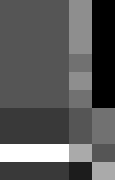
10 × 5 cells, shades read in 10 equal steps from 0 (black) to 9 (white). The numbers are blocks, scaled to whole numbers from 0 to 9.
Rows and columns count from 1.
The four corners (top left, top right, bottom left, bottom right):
3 0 2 6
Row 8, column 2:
2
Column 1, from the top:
3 3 3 3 3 3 2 2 9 2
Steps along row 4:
same same up down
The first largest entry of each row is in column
4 4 4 4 4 4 5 5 1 5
